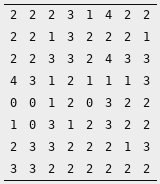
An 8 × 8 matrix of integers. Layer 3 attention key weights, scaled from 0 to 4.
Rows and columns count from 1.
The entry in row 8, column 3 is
2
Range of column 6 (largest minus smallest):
3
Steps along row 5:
same up up down up down same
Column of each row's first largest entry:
6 4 6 1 6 3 2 1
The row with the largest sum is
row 3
